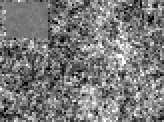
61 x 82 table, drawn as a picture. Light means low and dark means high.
Odd patch: calmer, in the top left. Calmest part: top left. Mirror symmetry: none. Odd rows or columns: none. Histogram: bell-shaped.
